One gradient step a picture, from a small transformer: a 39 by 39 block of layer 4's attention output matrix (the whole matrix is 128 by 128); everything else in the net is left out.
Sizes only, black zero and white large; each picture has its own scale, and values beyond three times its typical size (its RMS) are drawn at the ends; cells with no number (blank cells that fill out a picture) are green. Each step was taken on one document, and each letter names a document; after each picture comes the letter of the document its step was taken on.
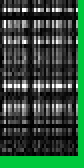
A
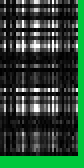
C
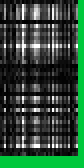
C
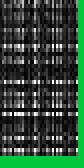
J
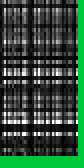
A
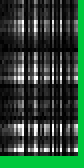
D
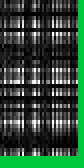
J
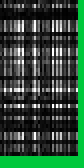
J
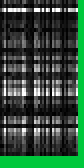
A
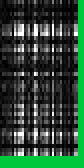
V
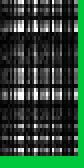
V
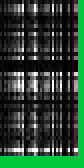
D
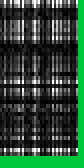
J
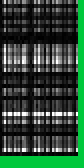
A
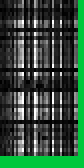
V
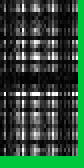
C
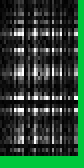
V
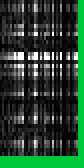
D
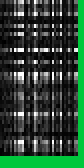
V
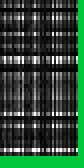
J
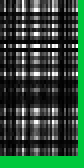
C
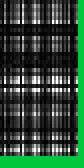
J
